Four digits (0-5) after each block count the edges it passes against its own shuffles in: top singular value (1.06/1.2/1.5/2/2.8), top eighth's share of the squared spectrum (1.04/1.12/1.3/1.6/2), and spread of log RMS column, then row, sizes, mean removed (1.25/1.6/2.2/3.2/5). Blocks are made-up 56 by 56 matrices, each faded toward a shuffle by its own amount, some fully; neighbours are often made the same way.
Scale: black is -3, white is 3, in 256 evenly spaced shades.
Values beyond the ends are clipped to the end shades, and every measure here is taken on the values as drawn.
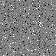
2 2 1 0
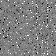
2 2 0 0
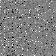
3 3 1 1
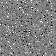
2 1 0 0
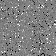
1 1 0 0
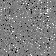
2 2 0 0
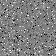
0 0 0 0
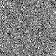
3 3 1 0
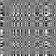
5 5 4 4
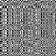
5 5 4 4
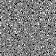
3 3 1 1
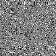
3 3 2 1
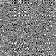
4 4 2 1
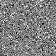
2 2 0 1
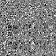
3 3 2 1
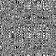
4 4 2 2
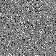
2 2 0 0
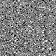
3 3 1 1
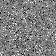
0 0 0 0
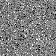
2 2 1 1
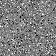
1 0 0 0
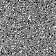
0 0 0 1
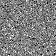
0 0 0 0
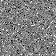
0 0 0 0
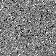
0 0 0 0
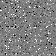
2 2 1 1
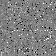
2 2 1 0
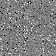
2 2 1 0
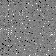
2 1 0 0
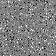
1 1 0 1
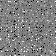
1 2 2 2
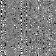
2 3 3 0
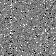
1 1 1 0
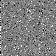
2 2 1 0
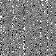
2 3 3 0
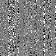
2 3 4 0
